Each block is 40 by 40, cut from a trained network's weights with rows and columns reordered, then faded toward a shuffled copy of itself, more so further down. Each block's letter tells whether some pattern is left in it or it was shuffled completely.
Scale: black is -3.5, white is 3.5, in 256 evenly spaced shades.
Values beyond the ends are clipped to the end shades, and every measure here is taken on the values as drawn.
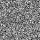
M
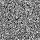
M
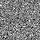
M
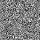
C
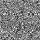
C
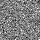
M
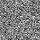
C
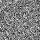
M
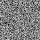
M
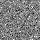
M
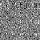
C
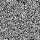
M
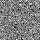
M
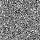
M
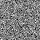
M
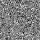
C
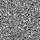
C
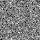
M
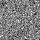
M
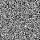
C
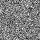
M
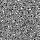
M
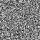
C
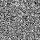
C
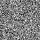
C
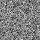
M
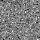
M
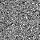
C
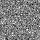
M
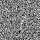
M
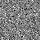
M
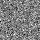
M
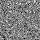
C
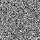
C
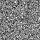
M
